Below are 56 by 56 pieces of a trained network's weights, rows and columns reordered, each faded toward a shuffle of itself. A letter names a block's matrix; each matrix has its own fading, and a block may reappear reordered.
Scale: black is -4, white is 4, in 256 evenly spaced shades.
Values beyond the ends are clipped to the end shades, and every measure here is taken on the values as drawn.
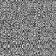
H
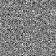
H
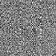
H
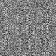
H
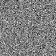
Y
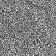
Y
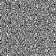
H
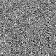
Y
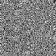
H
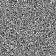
Y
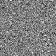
Y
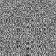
H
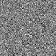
Y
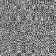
H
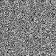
Y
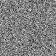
Y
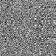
H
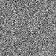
Y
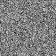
Y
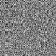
H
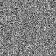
Y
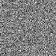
Y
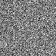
Y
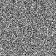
Y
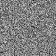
Y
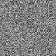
H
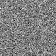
Y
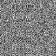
H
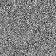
Y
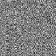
H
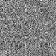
H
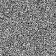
Y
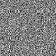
H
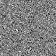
Y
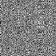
H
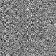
H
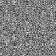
H
